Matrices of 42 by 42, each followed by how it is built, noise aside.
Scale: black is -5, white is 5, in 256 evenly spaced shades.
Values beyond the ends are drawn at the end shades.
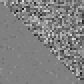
upper triangular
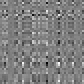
low rank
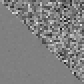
upper triangular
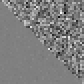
upper triangular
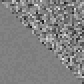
upper triangular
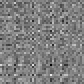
low rank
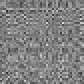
low rank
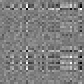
low rank
